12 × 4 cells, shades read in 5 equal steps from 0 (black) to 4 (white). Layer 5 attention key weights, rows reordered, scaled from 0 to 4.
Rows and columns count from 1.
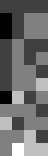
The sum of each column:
14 23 22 21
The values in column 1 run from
0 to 3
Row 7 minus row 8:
1 -1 1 1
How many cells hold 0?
3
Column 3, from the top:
1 2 2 1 1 2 2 1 2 2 3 3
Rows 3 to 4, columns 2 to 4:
1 2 2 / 2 1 1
